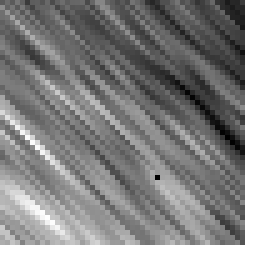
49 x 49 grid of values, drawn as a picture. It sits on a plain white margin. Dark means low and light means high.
There is an overall slope up to the bottom left. No single row or column stands out from its neighbours. The ninth with the lowest average is the top right. A single lone cell is far lower than the cells round it.
